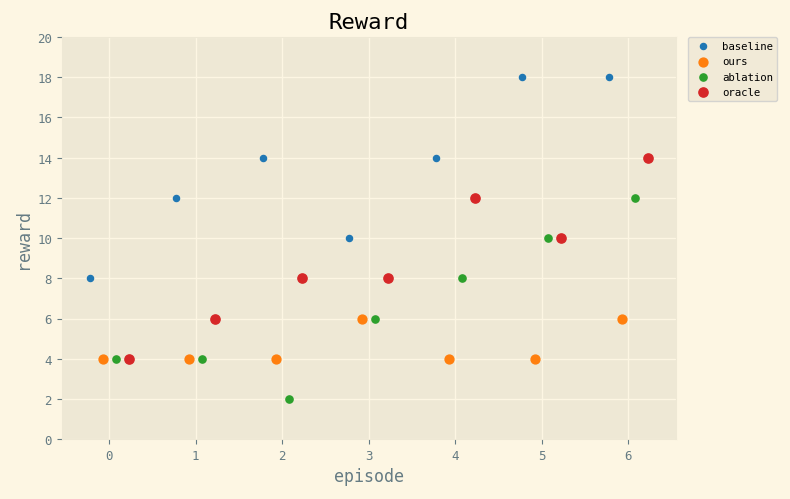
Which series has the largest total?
baseline
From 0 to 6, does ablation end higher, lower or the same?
higher
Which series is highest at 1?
baseline
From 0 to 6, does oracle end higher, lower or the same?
higher
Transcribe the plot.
Title: Reward
x-axis: episode, ticks 0 1 2 3 4 5 6
y-axis: reward, ticks 0 2 4 6 8 10 12 14 16 18 20
Legend: baseline, ours, ablation, oracle
Values:
baseline: 8 12 14 10 14 18 18
ours: 4 4 4 6 4 4 6
ablation: 4 4 2 6 8 10 12
oracle: 4 6 8 8 12 10 14
